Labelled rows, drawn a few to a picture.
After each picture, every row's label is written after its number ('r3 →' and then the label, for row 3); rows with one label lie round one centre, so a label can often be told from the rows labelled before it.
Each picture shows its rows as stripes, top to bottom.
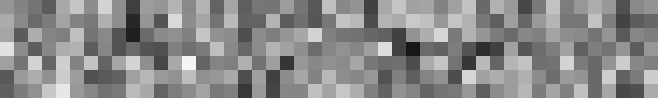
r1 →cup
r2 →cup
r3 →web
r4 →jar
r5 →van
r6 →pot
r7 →pot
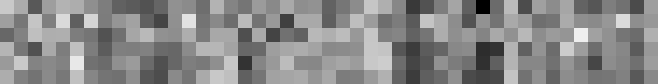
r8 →jar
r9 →van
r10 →pot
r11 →jar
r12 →jar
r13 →jar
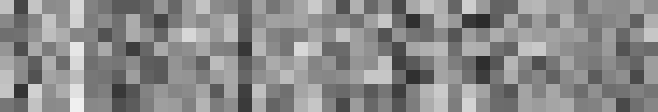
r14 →web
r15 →jar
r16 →pot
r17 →web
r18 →jar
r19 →jar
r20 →web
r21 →web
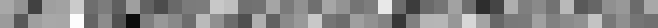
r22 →jar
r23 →web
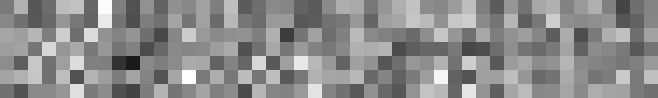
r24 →cup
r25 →cup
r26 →van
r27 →jar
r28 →web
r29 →van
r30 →web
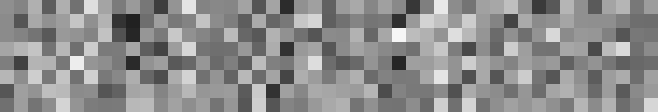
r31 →van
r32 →web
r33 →cup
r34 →van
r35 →web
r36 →van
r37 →pot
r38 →pot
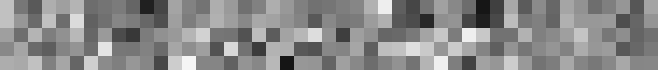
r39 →jar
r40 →jar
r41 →web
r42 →cup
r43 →van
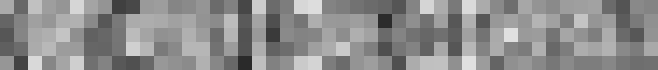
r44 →web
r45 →pot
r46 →pot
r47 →pot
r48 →web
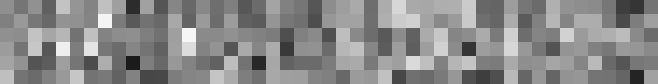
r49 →cup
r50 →cup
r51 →van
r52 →van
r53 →cup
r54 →jar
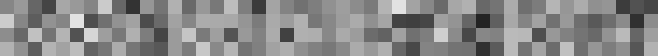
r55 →cup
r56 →jar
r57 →van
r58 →jar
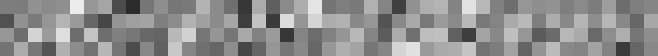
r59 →web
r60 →pot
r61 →van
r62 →cup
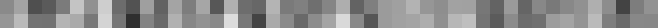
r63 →cup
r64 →cup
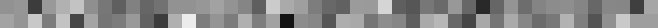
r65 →jar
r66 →van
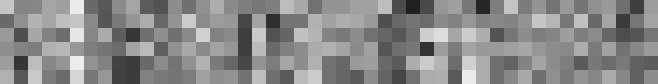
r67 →jar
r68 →pot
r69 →web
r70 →pot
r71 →web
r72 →web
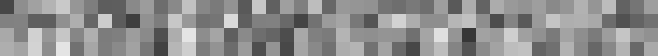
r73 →pot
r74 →cup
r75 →van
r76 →van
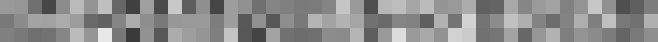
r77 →cup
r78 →pot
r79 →cup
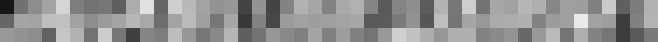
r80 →pot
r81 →pot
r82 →cup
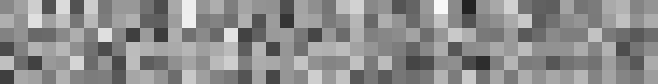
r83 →van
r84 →van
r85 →cup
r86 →pot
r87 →jar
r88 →pot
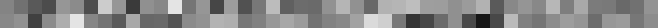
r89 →cup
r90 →jar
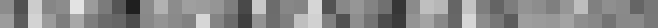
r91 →web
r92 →web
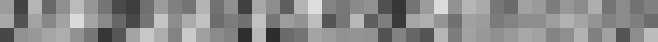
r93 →web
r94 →web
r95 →pot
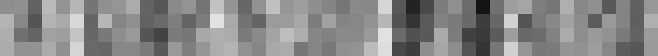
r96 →jar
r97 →jar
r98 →jar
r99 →jar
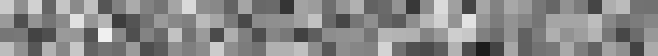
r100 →van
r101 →web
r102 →cup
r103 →jar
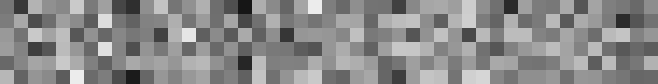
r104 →web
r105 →cup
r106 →van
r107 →cup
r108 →pot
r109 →web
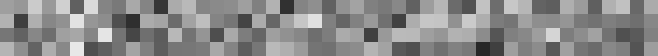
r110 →van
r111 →web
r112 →cup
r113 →jar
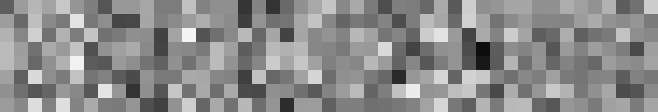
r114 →pot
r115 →web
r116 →van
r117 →jar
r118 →jar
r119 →web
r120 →cup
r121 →van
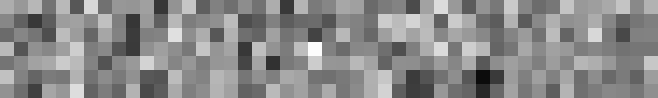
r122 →van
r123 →cup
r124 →cup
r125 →web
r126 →pot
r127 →jar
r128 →jar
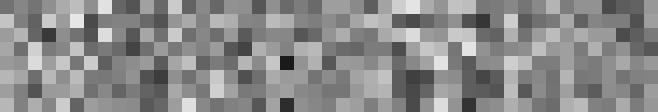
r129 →cup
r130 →jar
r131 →cup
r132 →web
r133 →van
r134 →jar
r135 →jar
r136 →van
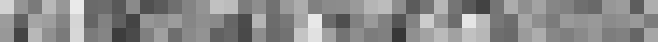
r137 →jar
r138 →web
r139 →web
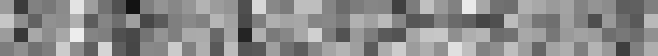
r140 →web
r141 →jar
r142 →web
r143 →cup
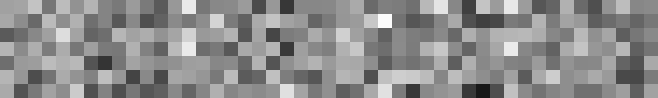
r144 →van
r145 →jar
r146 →pot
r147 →van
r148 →pot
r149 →cup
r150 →jar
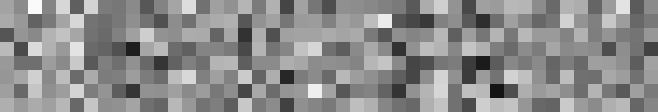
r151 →van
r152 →jar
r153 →pot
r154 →web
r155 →jar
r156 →van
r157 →web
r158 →van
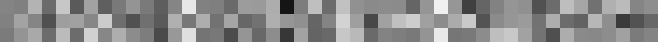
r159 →van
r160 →cup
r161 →van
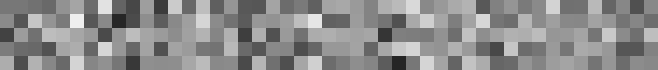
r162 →cup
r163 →web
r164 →pot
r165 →cup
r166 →web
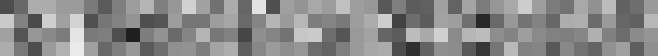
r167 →pot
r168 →jar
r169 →web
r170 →jar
